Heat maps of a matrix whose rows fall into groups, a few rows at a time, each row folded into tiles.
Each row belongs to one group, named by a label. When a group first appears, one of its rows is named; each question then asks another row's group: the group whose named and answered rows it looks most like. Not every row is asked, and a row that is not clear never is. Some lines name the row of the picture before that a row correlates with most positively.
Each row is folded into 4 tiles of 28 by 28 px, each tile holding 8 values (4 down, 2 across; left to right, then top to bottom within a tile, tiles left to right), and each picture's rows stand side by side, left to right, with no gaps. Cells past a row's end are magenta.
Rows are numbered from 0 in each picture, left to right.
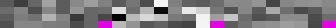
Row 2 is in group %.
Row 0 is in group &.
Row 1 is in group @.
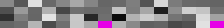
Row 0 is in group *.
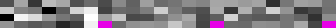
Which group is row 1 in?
%
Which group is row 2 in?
%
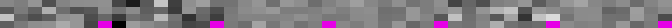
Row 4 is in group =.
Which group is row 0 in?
%
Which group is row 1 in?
&
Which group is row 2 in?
*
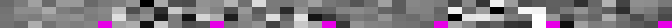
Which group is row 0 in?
*
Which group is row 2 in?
*
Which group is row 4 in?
@
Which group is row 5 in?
&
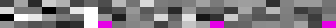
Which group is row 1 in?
*
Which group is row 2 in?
%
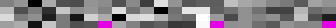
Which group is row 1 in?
@
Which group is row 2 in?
*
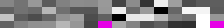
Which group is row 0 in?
%
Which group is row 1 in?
@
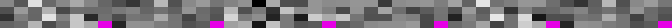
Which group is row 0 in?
*
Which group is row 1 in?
&
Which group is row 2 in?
=
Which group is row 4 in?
*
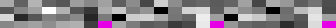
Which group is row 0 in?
%
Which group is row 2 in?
@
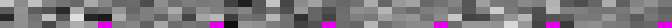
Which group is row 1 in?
=
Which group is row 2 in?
&
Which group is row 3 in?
*
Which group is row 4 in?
%
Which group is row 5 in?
&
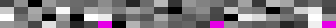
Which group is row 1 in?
&
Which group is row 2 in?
@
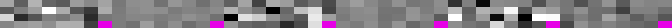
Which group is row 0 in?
%
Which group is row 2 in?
@
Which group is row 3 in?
*
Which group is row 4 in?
=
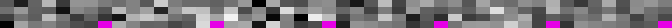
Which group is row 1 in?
@
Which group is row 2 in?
=
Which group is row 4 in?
%
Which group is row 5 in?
&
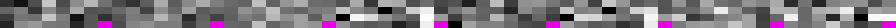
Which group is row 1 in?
&
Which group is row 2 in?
*
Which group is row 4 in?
&
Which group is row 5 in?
@
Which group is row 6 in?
%
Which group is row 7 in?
=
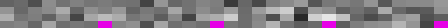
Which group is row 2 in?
=
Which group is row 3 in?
%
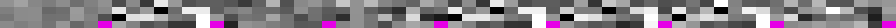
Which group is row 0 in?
*
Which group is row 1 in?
@
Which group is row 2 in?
&
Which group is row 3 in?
*
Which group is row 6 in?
@
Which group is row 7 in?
%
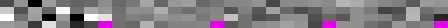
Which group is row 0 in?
=
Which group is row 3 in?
*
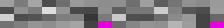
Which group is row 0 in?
%
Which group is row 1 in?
%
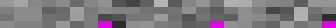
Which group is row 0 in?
*
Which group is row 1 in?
&
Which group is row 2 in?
*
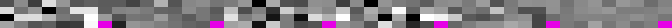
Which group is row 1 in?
&
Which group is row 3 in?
=
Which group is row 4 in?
%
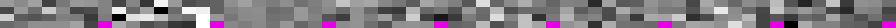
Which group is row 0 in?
%
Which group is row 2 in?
*
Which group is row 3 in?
*
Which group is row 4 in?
*
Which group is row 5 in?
=
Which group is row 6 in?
%
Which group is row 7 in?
&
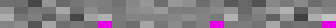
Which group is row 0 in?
=
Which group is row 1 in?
*
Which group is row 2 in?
=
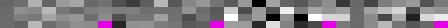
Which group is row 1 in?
&
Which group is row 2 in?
=
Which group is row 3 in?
=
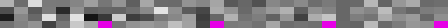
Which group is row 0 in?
*
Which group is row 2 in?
=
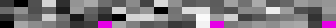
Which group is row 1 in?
@
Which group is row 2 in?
%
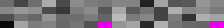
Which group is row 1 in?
=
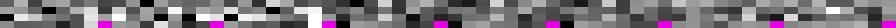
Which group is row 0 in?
@
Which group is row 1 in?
=
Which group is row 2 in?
@
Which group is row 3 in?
&
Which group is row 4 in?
&
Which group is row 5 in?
&
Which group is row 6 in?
*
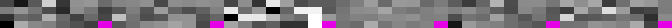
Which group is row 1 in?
%
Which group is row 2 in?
@
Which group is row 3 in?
*
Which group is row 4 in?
&
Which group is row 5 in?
%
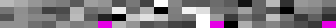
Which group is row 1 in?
@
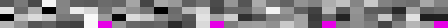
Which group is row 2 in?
%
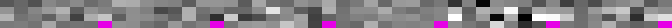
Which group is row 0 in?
=
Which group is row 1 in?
*
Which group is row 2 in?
%
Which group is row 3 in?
*
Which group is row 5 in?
=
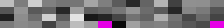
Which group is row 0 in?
*
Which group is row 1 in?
&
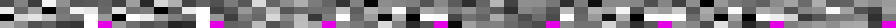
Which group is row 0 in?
@
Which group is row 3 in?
=
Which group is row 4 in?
&
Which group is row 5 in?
=
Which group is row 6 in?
=
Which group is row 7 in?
%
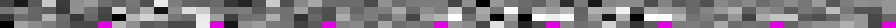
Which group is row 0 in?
&
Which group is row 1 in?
@
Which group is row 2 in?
&
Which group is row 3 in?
=
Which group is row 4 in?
=
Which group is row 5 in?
=
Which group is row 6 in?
=
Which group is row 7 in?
%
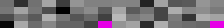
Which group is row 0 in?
&
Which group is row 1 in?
=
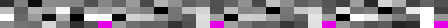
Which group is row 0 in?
=
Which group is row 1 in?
@
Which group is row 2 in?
@
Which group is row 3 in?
@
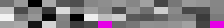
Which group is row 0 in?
=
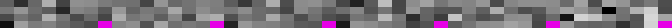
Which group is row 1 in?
=
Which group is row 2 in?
&
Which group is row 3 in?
&
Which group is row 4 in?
%
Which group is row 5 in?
@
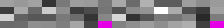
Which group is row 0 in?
%
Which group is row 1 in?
%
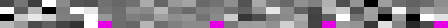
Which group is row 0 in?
@
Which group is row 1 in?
*
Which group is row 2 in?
%
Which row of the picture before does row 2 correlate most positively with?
1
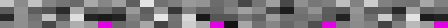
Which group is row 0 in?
*
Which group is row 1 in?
*
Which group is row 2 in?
&
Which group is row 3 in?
*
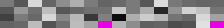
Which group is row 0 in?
*
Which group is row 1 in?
@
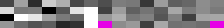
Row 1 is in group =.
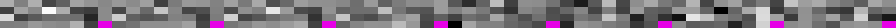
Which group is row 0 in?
%
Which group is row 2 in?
%
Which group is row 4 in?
&
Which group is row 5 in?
&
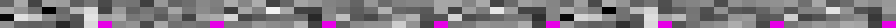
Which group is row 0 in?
@
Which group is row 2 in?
%
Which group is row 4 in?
%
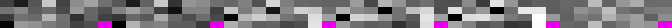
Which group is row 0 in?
&
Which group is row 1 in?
&
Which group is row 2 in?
@
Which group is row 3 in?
@
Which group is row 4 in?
@
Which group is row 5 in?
*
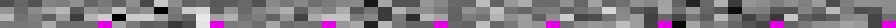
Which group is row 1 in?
@
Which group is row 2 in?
=
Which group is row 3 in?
=
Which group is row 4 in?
*
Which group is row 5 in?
%
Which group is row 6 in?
&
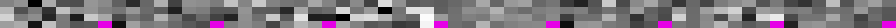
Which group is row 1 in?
&
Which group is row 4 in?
*
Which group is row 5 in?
&
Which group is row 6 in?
=
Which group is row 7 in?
&
